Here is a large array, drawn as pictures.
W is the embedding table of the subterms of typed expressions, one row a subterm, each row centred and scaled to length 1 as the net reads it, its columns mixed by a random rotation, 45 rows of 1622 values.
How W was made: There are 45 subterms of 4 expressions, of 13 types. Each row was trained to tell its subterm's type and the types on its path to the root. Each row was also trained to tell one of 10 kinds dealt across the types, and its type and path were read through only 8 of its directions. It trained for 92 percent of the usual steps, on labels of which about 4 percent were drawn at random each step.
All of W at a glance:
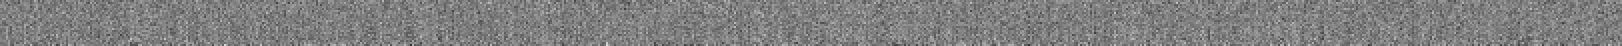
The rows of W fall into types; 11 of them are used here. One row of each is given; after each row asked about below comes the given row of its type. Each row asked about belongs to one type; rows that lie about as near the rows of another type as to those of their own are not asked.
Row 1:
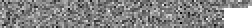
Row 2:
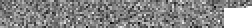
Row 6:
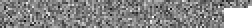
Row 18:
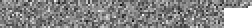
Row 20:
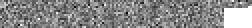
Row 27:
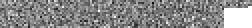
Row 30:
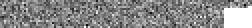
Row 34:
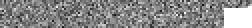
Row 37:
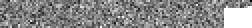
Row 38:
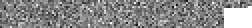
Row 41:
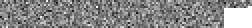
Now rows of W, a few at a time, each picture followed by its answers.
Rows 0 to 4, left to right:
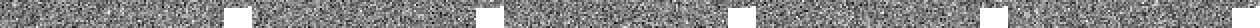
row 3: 41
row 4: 6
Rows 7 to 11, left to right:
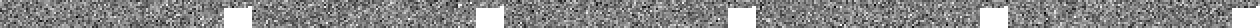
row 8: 34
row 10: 38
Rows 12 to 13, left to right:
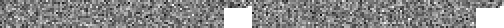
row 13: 6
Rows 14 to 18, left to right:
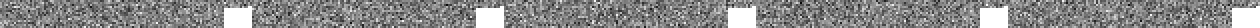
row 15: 18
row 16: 30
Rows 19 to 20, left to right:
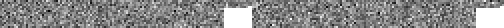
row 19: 41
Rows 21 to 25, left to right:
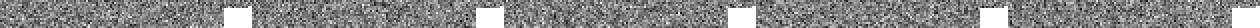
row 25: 2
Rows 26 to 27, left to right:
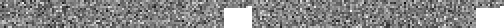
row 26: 37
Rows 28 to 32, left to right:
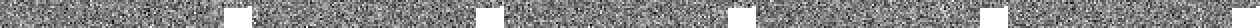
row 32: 18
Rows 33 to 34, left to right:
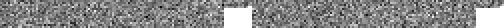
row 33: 37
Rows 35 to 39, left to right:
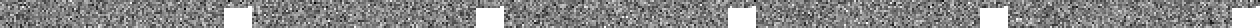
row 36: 18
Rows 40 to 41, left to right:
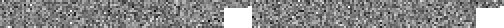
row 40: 6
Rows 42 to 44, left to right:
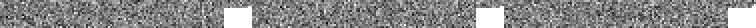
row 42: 2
